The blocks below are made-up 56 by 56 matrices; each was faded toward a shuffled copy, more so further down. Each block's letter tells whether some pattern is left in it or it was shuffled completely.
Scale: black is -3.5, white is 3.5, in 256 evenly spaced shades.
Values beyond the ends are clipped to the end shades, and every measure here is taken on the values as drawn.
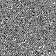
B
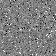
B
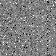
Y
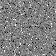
B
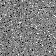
B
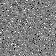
B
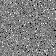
B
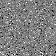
Y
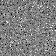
B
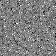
Y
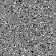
Y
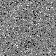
Y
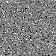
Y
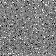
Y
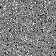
B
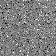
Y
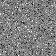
B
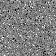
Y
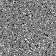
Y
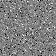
B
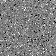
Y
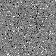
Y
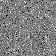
B
